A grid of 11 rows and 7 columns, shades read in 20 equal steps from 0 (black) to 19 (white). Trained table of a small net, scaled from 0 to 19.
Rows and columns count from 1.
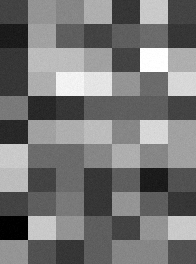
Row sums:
63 45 81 87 42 80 76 46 47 64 54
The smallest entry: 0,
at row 10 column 1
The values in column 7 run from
4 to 16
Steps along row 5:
down up up same same down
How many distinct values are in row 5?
5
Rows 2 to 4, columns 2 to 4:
12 7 5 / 14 14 12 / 13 18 17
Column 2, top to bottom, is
11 12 14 13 3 12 8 5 7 15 6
